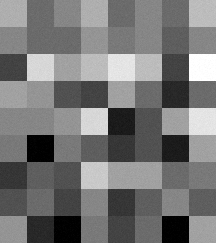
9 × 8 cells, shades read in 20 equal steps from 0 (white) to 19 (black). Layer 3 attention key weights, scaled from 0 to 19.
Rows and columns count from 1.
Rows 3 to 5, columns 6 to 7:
5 14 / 11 16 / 13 7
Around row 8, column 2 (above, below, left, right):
12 16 13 14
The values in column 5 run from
2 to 17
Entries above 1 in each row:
8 8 7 8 8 8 8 8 8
